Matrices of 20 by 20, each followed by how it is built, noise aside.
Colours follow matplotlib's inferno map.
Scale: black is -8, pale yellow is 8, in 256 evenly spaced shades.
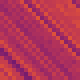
Toeplitz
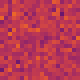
noise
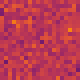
noise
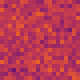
noise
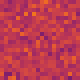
noise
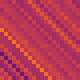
Toeplitz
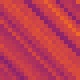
Toeplitz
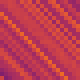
Toeplitz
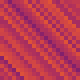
Toeplitz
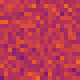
noise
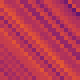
Toeplitz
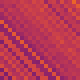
Toeplitz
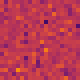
noise
